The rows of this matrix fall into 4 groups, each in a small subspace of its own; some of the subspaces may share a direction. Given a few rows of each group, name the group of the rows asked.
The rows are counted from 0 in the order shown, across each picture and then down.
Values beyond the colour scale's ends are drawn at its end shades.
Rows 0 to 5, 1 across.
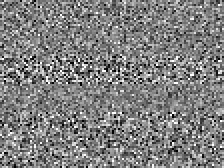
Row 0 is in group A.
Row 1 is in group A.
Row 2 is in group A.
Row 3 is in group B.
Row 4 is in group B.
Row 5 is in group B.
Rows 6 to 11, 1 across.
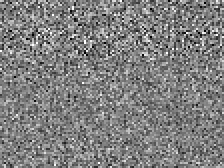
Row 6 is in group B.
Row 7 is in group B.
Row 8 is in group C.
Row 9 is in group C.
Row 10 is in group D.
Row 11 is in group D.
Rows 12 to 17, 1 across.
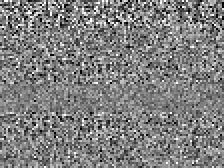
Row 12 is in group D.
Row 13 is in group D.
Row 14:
D
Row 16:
D
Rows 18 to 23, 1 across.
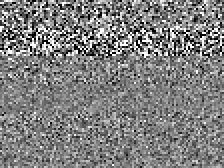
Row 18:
D
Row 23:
C
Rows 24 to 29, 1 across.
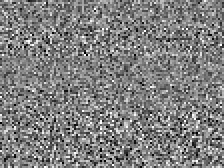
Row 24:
D
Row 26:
C
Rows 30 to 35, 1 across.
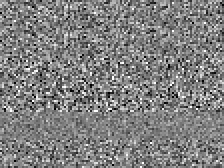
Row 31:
C
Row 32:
B
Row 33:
D
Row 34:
A
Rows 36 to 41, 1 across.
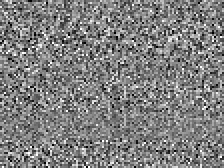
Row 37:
B
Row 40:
A
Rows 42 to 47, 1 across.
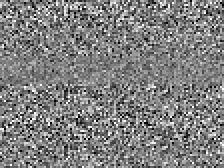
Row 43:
A
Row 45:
C
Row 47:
C
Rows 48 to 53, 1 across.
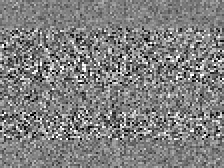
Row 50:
B
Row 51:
B
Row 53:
A
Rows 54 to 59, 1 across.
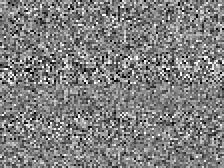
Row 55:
D
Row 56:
D
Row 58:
A
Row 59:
B
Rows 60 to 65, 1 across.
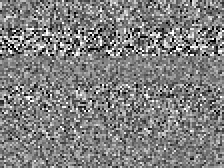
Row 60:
C
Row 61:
D
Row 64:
D
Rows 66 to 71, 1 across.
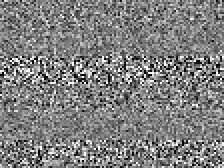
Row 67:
D
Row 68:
A
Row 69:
C
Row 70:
B
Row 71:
B
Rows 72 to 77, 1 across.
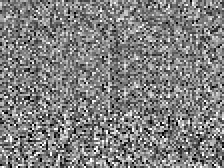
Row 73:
A
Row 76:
D
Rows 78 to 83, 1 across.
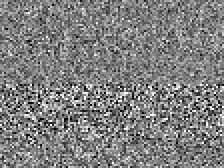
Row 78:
B
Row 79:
D
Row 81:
B
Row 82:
C
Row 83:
D
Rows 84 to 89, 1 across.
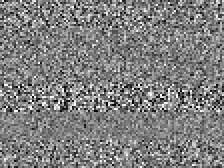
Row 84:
D
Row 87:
D
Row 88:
B
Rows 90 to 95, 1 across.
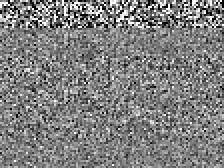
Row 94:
B
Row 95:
C
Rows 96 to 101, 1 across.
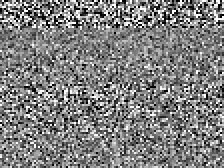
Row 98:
A
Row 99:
C
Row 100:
C
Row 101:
A
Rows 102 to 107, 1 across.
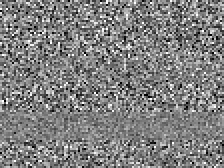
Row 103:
D
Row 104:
D
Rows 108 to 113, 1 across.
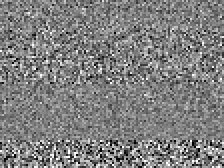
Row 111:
A
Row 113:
C
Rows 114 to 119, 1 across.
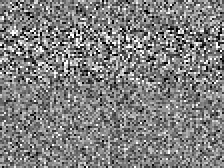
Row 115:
B
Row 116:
C
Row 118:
A
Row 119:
D
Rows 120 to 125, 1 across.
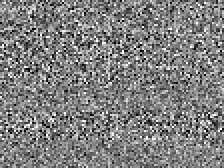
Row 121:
D
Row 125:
B
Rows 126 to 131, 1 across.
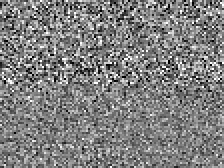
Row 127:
D
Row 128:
D
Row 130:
C
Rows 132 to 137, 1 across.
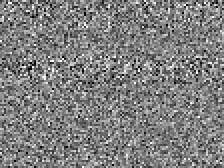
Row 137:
C
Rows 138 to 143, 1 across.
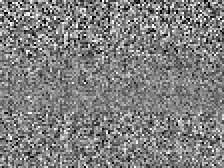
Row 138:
D
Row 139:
C
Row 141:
D
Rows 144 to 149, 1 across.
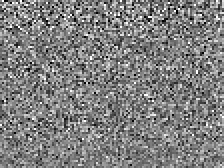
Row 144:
D
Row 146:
B
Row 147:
A
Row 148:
C
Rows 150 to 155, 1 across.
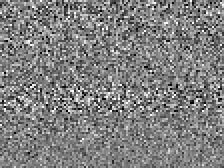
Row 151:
D
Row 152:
A
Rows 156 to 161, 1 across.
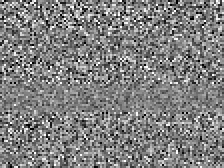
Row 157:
B
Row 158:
A
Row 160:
D
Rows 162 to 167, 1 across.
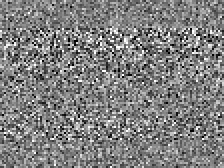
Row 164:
B
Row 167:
D
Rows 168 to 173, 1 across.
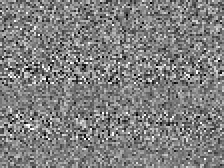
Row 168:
C
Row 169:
A
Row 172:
A
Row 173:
B
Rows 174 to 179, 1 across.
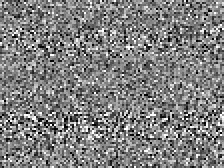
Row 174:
B
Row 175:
D
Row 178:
C
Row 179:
A
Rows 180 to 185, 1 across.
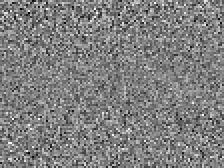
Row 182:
A
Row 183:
D
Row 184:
D
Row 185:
B
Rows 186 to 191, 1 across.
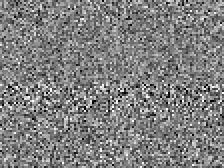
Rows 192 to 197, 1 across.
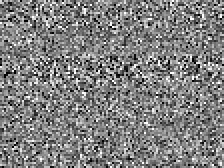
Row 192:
B
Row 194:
C
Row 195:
D
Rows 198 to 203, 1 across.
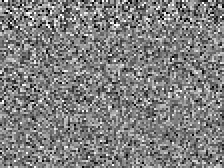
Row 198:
D
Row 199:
B
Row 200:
B
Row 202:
C
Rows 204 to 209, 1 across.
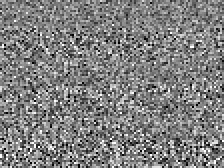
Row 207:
C
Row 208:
D
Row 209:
A
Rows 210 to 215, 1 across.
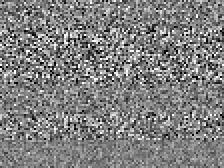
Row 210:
B
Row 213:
C
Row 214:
C
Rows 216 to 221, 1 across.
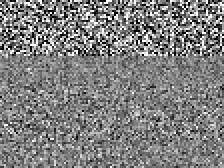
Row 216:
C
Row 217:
B
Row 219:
C
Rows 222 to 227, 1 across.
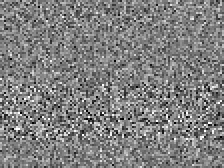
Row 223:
D
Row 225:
A
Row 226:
B
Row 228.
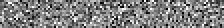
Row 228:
B
